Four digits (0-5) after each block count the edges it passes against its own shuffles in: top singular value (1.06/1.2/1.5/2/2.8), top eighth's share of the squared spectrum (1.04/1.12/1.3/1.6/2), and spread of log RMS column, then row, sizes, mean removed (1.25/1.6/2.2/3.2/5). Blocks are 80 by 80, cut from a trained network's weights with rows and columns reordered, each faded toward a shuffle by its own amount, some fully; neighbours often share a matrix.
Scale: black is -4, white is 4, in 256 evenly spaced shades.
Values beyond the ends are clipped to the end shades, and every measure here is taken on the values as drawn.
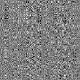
3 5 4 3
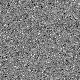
0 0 0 0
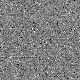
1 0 0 0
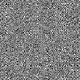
3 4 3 2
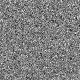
1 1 0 0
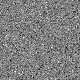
0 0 0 0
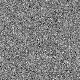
0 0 0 0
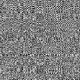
4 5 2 3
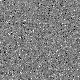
0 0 0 0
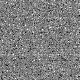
1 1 1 0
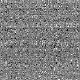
3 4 3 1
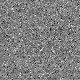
1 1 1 0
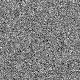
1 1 0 0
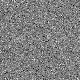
2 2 0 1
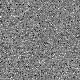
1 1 0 0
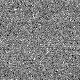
1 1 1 0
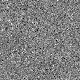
1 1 0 0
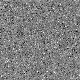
0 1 0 0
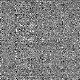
2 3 3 1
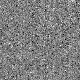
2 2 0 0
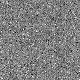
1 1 0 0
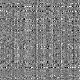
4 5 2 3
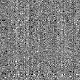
3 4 0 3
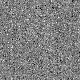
1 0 0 0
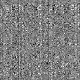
3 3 1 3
